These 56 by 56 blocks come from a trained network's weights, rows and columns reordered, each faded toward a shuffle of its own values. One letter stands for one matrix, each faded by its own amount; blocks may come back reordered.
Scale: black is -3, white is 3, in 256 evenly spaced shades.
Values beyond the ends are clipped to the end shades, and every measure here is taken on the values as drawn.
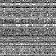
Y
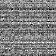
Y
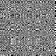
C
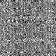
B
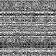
Y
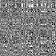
C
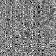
B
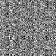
B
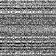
Y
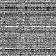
Y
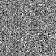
B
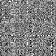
B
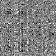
B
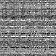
Y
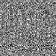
B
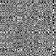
C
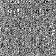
B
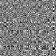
C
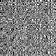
B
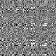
C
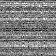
Y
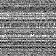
Y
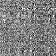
B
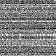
Y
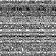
Y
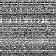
Y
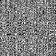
B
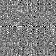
B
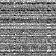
Y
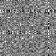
C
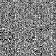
B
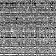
Y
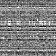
Y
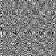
C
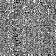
B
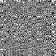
C
